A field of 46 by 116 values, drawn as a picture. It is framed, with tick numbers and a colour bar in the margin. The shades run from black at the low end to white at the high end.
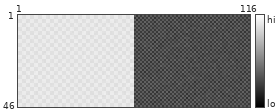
The table splits into one row of 2 panels. Panel 1,1: very high, checkered, faint in contrast. Panel 1,2: low, checkered.
